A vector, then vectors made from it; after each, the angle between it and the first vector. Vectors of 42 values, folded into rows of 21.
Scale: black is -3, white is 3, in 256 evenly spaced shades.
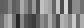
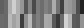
orthogonal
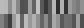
nearly opposite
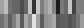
partly opposed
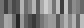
nearly parallel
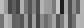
partly aligned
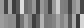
partly aligned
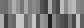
partly opposed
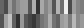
nearly parallel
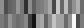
partly aligned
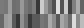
nearly parallel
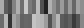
partly opposed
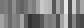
partly aligned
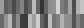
orthogonal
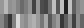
nearly opposite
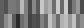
nearly parallel
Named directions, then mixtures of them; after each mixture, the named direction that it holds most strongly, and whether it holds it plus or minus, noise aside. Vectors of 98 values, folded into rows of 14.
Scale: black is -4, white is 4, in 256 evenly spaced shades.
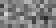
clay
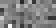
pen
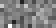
pen, plus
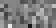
clay, minus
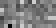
pen, minus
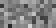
clay, plus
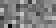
pen, minus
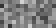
clay, plus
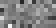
pen, plus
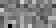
pen, minus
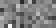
pen, plus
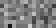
clay, plus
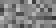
pen, plus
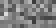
clay, plus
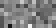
pen, minus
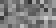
clay, minus
